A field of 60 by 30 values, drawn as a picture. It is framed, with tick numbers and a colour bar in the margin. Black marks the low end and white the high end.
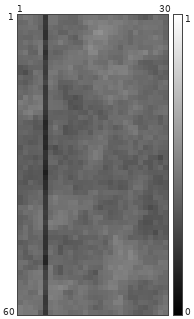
Grain: streaks running down. Average level on the scale: 40%. Slope: none. Histogram: skewed, a long tail of low values. Odd lines: column 6.
